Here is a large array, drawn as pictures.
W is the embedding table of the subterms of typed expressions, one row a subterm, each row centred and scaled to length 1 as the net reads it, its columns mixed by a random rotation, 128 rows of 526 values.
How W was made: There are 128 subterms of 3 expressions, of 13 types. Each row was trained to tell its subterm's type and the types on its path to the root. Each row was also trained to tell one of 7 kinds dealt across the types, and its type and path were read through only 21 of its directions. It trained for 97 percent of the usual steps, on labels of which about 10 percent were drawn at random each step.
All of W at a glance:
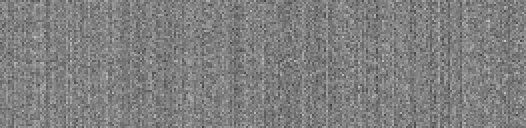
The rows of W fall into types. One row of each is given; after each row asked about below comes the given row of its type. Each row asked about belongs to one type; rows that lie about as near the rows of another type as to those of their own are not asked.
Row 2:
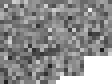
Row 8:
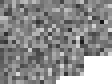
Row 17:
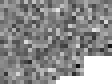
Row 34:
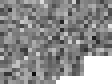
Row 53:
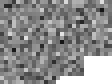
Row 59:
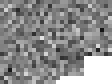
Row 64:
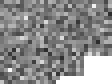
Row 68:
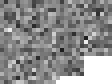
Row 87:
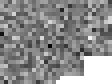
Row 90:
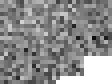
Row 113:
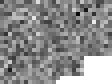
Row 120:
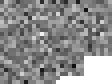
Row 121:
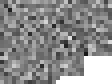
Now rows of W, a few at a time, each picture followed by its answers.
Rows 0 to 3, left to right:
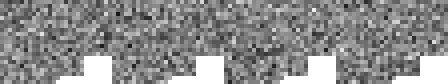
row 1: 68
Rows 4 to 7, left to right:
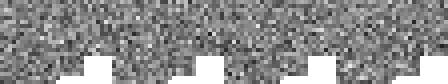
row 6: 53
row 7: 121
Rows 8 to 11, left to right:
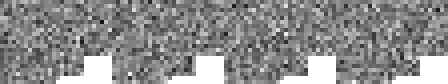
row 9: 34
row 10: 120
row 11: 68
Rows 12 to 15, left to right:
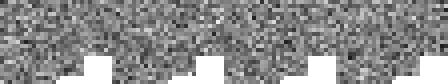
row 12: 64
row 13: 90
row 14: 53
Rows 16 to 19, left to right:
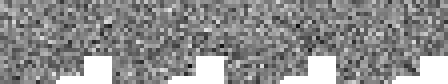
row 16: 90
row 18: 90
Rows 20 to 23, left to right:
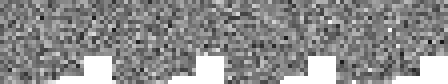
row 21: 64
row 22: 87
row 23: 68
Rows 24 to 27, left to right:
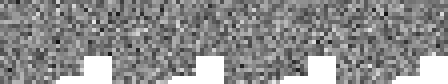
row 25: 68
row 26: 68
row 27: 17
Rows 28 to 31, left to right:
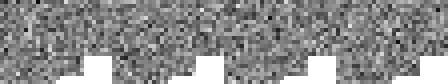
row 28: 34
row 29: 113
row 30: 59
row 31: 53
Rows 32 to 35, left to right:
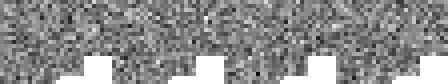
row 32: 17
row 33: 113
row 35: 120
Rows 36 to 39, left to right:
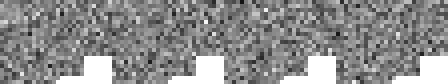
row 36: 8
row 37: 8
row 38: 17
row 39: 121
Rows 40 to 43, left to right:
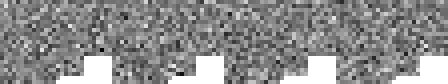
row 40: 8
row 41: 53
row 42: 113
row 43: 17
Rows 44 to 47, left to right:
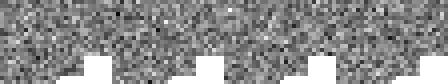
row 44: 64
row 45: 87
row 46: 64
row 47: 17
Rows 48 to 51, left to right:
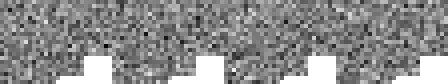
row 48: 59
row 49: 113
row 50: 90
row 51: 113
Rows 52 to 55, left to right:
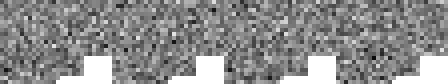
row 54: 120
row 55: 64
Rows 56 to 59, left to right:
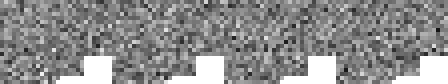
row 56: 90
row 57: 17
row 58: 53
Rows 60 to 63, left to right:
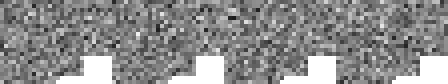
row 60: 87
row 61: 87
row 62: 120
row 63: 121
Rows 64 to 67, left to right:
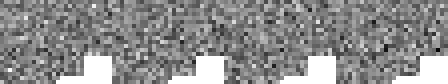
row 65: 8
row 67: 8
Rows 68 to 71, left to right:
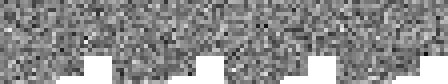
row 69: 120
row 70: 64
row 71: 68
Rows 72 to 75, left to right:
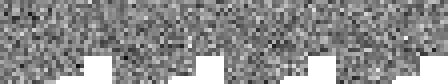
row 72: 68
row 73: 113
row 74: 121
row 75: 121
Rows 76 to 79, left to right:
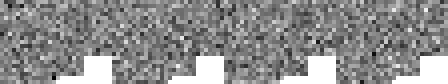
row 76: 113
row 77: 121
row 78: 68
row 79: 121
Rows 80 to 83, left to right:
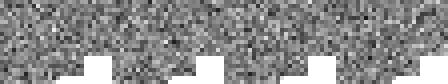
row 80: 17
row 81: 53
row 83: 87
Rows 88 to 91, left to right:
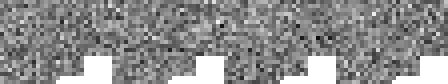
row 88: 34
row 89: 53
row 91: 8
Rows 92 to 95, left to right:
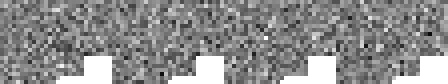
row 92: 121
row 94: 64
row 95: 87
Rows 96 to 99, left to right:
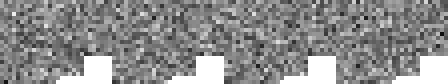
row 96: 121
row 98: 90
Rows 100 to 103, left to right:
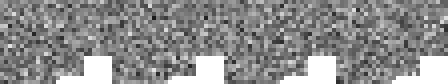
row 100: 120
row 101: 17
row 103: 90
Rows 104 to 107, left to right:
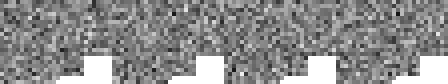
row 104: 68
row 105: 53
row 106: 59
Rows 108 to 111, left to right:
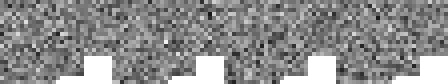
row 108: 120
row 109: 53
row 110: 120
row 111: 17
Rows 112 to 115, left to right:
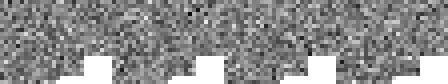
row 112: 64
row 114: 121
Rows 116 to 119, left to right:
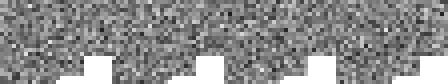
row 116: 8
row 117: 17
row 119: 87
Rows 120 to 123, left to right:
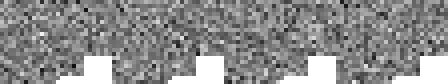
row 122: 17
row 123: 121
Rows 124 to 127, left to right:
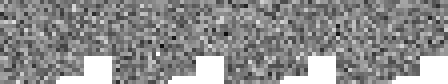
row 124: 87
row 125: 87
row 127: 8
